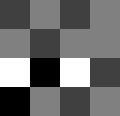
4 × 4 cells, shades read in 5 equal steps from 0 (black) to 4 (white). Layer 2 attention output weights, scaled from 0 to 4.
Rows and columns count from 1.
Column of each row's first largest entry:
2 1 1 2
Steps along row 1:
up down up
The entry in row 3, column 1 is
4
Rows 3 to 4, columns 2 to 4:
0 4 1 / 2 1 2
